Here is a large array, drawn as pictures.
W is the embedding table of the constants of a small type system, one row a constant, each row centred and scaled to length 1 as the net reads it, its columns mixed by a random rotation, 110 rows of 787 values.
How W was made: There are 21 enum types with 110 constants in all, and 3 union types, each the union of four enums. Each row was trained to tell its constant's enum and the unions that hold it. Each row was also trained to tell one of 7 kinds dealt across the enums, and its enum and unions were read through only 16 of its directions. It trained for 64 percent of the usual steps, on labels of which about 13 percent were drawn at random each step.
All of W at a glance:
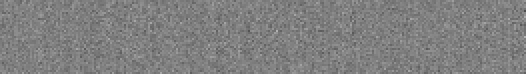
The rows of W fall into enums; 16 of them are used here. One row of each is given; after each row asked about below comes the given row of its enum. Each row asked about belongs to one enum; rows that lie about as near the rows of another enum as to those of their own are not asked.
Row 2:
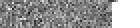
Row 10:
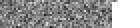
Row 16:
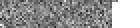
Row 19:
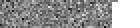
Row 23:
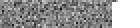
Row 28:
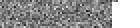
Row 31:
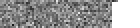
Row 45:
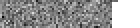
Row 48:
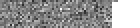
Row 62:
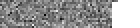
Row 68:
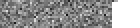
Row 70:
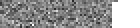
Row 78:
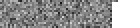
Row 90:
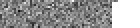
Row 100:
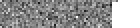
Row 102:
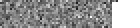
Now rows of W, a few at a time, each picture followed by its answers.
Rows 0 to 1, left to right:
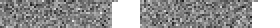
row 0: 19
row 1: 90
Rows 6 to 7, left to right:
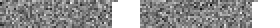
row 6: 10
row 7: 23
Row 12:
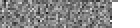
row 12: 102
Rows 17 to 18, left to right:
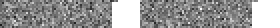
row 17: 68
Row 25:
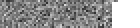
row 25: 10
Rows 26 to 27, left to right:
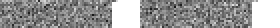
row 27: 78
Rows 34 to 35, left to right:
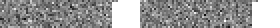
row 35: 78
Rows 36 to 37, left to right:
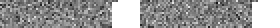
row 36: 62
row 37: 28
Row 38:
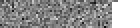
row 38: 19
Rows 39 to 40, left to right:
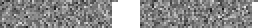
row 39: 70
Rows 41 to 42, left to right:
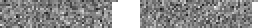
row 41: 16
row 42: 23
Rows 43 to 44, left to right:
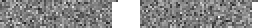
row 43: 100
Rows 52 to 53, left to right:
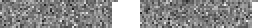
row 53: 48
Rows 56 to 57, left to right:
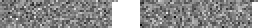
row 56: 10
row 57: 68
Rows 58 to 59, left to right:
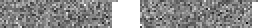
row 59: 16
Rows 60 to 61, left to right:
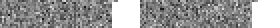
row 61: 23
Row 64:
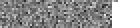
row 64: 90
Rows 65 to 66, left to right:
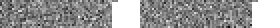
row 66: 78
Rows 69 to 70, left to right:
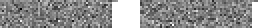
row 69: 23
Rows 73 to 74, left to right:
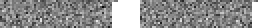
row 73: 90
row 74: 90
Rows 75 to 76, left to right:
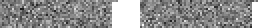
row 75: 10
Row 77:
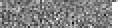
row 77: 45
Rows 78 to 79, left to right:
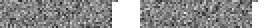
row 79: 45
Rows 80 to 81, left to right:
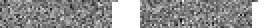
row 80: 16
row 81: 45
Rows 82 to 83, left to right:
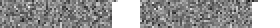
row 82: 10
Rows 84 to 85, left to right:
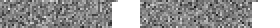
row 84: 23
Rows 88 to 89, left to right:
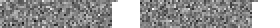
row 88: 78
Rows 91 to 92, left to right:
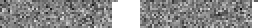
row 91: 16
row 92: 48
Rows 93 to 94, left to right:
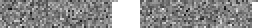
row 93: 102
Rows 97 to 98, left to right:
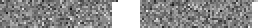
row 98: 102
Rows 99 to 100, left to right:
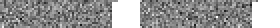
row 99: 102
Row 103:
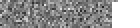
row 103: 102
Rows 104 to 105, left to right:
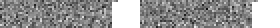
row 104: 90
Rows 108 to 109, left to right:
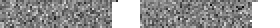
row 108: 100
